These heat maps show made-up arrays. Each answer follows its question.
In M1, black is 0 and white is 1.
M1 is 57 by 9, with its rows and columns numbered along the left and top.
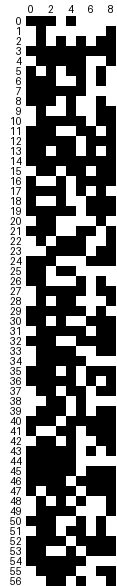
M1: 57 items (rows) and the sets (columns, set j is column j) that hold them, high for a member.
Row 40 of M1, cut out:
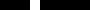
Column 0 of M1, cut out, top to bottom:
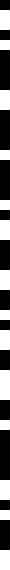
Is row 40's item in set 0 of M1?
no
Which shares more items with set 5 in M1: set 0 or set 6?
set 6
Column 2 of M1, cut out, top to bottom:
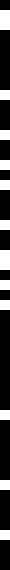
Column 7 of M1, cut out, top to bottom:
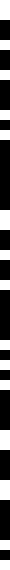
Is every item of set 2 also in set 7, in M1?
no
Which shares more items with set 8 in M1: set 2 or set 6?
set 6
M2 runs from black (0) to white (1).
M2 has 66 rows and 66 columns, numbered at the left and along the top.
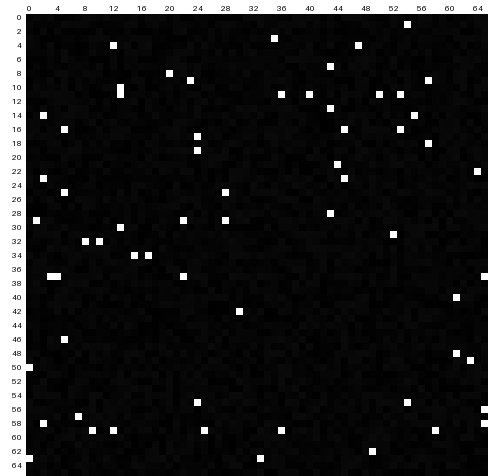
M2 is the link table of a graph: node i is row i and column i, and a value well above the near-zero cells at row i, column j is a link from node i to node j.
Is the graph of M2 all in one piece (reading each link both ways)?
no
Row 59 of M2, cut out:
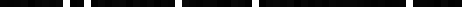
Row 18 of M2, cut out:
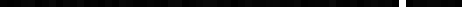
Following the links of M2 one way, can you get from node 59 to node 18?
no
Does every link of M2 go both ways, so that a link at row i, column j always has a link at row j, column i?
no
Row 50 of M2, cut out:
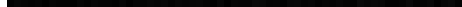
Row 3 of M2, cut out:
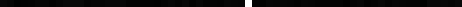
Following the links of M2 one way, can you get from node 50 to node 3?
no
